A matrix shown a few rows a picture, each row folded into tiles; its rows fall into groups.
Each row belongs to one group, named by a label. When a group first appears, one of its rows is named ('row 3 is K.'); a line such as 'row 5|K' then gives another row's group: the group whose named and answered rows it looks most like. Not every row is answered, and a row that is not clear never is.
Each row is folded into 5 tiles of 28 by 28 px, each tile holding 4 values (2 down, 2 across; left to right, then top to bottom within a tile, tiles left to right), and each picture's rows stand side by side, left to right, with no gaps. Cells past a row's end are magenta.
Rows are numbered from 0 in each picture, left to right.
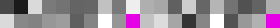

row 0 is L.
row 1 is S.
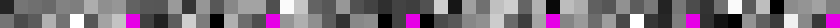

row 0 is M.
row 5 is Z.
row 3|M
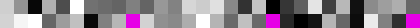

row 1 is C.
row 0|S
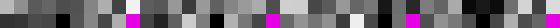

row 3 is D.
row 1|Z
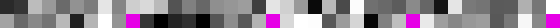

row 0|L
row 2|S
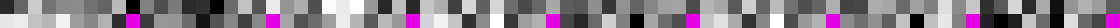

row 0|C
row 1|D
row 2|C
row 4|Z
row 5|S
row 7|Z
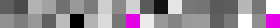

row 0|L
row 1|L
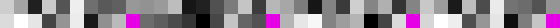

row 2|S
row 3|S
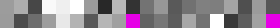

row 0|C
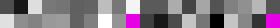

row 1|Z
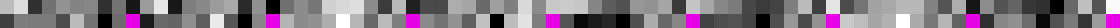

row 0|M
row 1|M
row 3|L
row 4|D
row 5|D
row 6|C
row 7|D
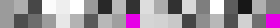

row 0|C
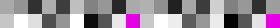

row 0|S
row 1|S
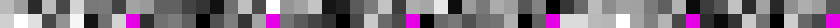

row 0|S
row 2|D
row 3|M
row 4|C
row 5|Z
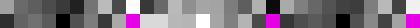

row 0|D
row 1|C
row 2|D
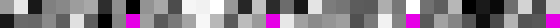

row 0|M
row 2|L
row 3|D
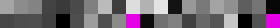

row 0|D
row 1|M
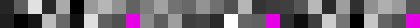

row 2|Z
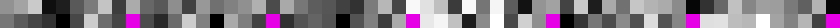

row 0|D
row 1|Z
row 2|D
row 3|S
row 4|M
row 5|C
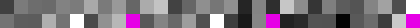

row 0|M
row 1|M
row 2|D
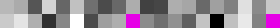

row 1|L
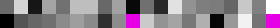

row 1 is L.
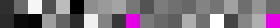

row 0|Z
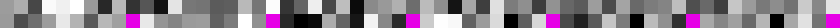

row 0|C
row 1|L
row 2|Z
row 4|Z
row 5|L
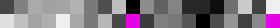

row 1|D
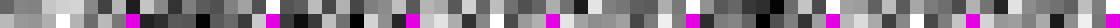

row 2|Z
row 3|S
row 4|L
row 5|D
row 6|S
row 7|L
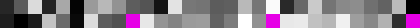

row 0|Z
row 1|L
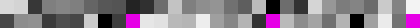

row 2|L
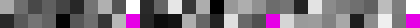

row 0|D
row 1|Z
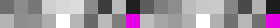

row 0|C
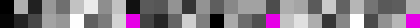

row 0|M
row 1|Z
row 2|S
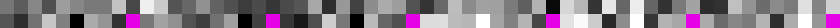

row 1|M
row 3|C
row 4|S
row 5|L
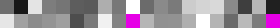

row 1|C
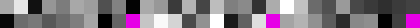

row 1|S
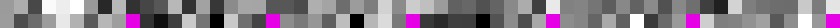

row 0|C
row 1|Z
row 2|L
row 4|M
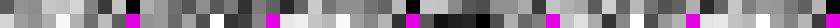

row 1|M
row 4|S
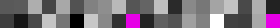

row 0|Z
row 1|M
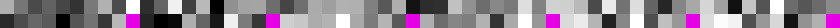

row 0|D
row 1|Z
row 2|C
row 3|L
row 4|S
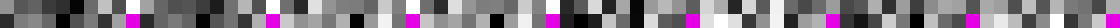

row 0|D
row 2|L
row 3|L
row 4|Z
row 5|S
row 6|Z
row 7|S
